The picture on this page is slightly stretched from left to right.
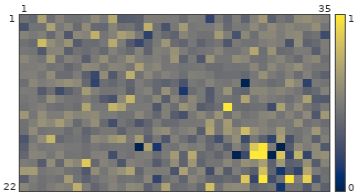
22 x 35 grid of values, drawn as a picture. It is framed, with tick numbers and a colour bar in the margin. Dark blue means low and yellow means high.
The halves do not mirror each other. The bottom right is the roughest part. A few values lie far out on both sides of the bulk. In the bottom right lies a patch that is rougher than the rest. No overall slope runs across the table.
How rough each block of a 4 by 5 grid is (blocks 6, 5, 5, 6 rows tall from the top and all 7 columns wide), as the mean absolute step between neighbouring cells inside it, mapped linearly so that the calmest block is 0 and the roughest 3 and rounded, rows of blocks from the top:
11000 | 01000 | 00011 | 01123
